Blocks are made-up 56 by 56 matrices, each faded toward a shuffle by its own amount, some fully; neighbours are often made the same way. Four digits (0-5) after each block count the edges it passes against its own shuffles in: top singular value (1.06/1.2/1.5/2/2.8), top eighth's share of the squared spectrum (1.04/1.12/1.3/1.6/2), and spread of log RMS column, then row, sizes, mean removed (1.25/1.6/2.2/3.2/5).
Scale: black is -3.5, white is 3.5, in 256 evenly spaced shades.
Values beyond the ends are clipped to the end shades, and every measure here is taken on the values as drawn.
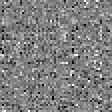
3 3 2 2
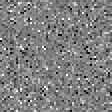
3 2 0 0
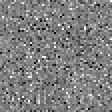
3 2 0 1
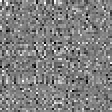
4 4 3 2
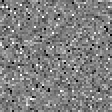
0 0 0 0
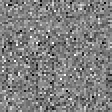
3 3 0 1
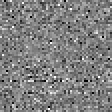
2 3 0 2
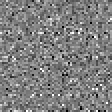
3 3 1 2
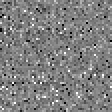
3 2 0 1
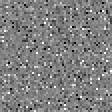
2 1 0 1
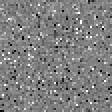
2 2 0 0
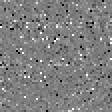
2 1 0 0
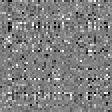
4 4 2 3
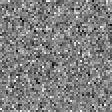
0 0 0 0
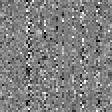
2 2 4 0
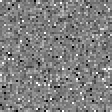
0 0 0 0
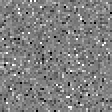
0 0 0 0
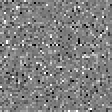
2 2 0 0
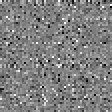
3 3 1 2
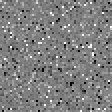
0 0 0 0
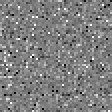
1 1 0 0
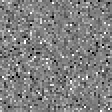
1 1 0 0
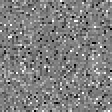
2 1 0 0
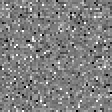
2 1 0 0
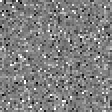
1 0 0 0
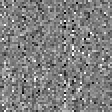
1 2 2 0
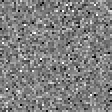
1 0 0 0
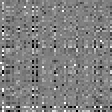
4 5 3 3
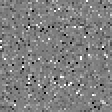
2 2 0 1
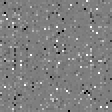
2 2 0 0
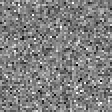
0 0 0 0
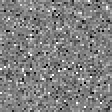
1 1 0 0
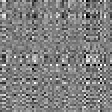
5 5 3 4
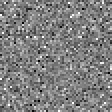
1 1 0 0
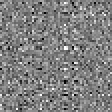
4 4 2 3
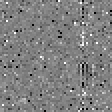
3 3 1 0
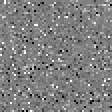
2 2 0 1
